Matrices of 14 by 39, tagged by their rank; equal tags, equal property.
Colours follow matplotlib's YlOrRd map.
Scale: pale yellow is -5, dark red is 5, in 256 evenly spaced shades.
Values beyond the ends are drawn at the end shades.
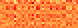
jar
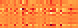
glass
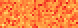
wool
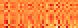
glass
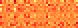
jar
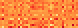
jar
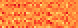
jar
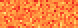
wool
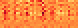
jar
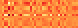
glass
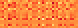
glass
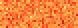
wool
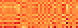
glass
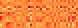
jar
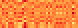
glass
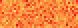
wool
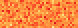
wool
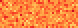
wool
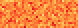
wool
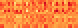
jar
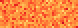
wool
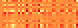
glass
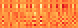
glass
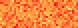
wool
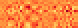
jar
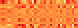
glass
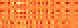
glass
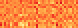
jar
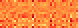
jar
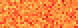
wool
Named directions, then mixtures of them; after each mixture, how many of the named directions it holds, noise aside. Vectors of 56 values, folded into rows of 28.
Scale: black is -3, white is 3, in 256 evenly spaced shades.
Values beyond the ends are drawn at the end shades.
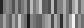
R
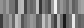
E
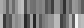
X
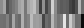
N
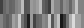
three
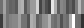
three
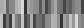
two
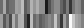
three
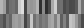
three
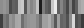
two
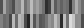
three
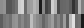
two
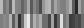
two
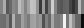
one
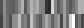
three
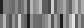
one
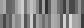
two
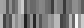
one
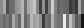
one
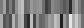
three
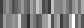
two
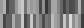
two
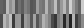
three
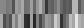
two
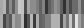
two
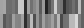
three
